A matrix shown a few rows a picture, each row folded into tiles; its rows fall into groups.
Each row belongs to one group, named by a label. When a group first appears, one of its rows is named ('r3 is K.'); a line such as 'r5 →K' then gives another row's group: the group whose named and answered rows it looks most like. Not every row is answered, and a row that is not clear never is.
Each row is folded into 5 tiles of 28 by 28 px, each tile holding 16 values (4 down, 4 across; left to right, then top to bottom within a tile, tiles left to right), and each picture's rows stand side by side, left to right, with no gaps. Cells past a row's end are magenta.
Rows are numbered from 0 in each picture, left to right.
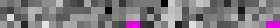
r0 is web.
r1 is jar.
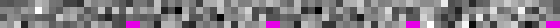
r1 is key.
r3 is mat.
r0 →web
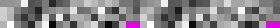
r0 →mat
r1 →mat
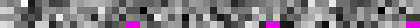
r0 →mat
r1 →jar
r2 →jar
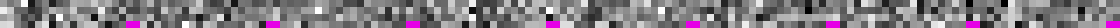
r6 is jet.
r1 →web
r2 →web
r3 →jar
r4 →mat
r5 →web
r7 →jar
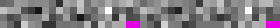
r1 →key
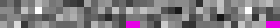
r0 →web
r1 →key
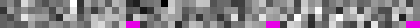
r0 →jet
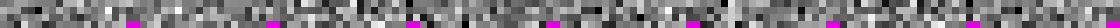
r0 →key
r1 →web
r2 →jet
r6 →jet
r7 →key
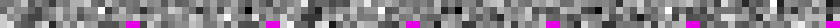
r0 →mat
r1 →web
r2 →mat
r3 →key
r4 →key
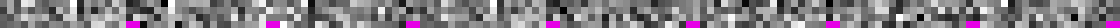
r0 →jet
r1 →jar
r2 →mat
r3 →jet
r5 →jet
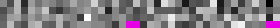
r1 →jet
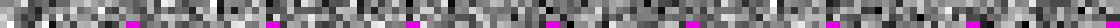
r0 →mat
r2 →jet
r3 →mat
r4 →jar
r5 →jet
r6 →key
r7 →jar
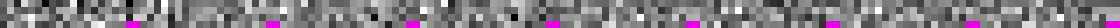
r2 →mat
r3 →mat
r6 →web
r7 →web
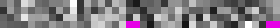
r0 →jet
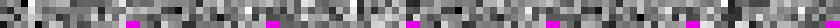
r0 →jar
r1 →key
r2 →jet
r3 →key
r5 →mat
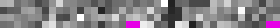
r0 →web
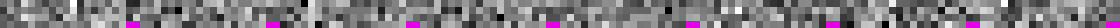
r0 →jet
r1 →key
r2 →jar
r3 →key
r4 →web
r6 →jar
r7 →mat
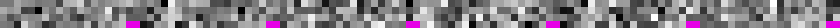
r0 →key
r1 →jar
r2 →jet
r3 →mat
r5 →jet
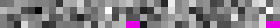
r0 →key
